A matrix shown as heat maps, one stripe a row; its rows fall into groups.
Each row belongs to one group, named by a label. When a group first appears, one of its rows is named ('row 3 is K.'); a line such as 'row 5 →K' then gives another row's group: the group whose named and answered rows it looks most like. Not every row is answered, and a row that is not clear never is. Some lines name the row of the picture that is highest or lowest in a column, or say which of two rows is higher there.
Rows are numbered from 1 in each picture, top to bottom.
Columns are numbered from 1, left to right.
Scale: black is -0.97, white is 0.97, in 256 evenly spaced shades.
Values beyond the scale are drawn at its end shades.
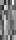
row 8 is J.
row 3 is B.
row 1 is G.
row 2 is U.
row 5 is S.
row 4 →J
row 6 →S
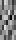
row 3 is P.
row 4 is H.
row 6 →U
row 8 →G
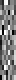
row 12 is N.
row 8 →N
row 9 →J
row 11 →P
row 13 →P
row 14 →U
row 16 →J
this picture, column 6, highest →7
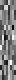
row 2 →U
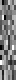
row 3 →B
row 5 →P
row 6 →B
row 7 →P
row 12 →J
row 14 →P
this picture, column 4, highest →9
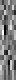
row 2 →G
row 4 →B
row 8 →N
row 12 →S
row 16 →G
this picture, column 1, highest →14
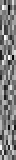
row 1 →G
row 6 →B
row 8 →S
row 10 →G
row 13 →H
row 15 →P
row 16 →J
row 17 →H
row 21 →H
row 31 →B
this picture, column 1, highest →30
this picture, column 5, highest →12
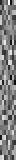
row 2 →U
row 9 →H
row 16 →H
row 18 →N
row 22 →G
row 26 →P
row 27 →G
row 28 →J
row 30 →P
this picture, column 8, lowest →17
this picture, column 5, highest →1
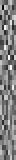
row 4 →N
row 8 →P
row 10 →S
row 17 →N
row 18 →G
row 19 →J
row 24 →B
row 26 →B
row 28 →N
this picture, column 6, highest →14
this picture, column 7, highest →18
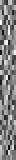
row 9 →U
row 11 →N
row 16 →U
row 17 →J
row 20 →U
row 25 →J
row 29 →H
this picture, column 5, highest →7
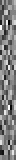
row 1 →N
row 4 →B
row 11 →J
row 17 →U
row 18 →U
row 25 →B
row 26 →J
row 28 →G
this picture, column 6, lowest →22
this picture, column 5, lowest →5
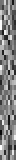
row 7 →U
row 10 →G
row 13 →P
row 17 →N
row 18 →U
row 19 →B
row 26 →U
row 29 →H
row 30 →G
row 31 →G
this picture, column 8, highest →28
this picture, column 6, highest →8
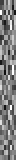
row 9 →B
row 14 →G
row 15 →G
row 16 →P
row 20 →B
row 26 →H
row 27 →P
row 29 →S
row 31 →U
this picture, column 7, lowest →2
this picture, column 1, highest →3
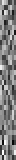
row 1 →H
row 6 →B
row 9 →J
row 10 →H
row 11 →H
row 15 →N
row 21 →G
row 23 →G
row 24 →G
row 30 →N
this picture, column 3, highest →29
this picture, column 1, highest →14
